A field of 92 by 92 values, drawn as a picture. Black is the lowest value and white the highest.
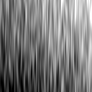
Ninth with the lowest average: bottom left. Slope: up to the top right. Histogram: bell-shaped. Mirror symmetry: none. Ninth with the highest average: top right.
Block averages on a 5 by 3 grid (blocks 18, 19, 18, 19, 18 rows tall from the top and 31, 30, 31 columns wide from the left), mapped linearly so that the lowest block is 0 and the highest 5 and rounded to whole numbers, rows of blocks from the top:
345 | 234 | 234 | 123 | 012
